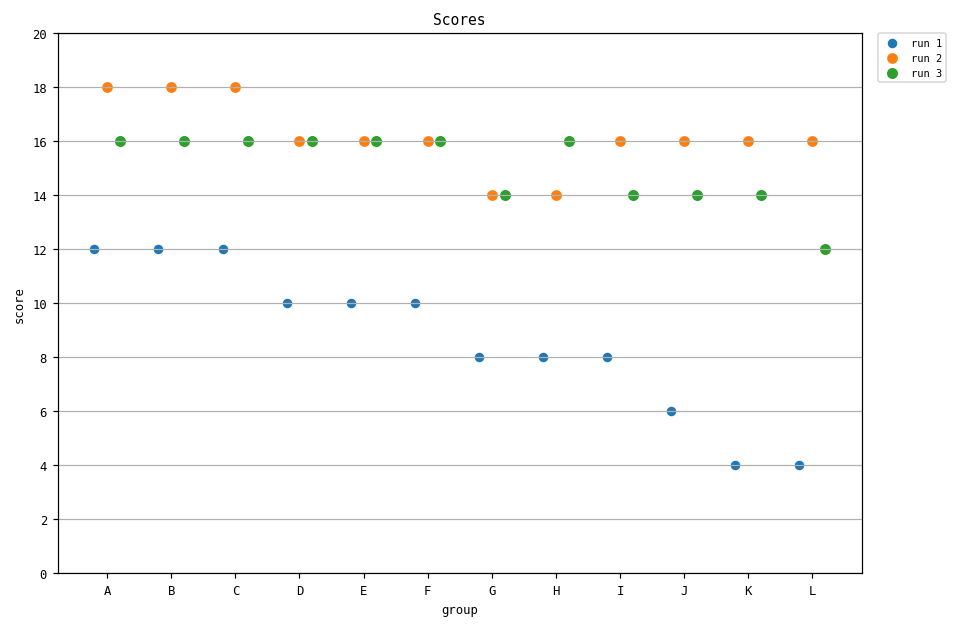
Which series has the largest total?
run 2
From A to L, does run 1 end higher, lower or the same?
lower
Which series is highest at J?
run 2
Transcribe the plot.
Title: Scores
x-axis: group, ticks A B C D E F G H I J K L
y-axis: score, ticks 0 2 4 6 8 10 12 14 16 18 20
Legend: run 1, run 2, run 3
Values:
run 1: 12 12 12 10 10 10 8 8 8 6 4 4
run 2: 18 18 18 16 16 16 14 14 16 16 16 16
run 3: 16 16 16 16 16 16 14 16 14 14 14 12
